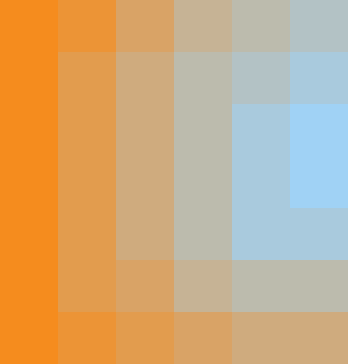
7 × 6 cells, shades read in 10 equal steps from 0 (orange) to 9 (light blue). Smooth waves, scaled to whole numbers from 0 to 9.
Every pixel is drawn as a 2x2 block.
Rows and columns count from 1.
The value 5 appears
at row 1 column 4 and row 6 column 4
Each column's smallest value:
0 1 2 3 4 4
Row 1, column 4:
5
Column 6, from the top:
7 8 9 9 8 6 4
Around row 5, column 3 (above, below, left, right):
4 3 2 6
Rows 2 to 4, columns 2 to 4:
2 4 6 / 2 4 6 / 2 4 6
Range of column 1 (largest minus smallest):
0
